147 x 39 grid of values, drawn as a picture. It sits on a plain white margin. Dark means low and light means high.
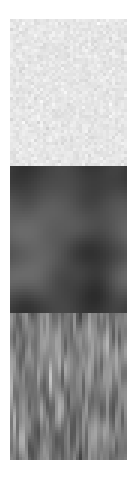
The table splits into 3 rows of 1 panel. Panel 1,1: very high, fine-grained, faint in contrast. Panel 2,1: low, smooth. Panel 3,1: middling, streaked downward.
